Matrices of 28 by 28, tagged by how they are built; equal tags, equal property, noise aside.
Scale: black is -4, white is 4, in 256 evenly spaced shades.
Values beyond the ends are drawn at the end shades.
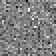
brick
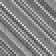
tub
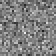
brick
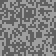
brick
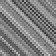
tub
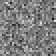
brick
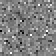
brick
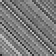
tub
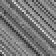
tub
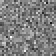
brick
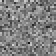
brick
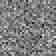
brick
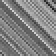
tub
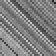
tub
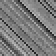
tub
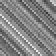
tub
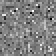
brick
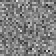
brick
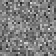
brick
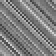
tub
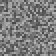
brick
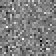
brick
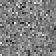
brick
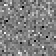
brick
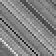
tub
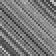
tub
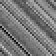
tub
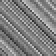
tub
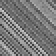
tub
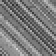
tub
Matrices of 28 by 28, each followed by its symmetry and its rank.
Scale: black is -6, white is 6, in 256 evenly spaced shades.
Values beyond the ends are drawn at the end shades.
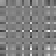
symmetric, rank one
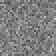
neither, full rank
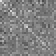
symmetric, rank five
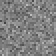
neither, full rank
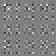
symmetric, rank two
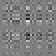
neither, rank two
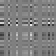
neither, rank one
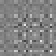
symmetric, rank two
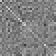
symmetric, rank five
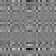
neither, rank two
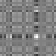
symmetric, rank one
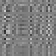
neither, rank two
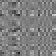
neither, rank two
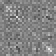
symmetric, rank five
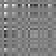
symmetric, rank one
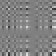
symmetric, rank one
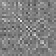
symmetric, rank five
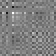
symmetric, rank two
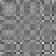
symmetric, rank two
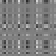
neither, rank one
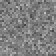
neither, full rank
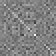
symmetric, rank five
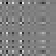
neither, rank one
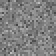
neither, full rank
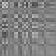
symmetric, rank two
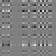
neither, rank one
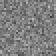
neither, full rank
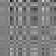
neither, rank one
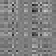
neither, rank two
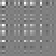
symmetric, rank one
